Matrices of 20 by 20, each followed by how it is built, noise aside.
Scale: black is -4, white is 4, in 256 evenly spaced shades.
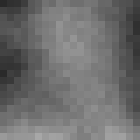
smooth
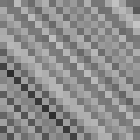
Toeplitz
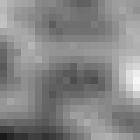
smooth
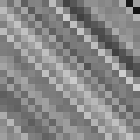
Toeplitz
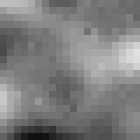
smooth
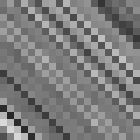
Toeplitz
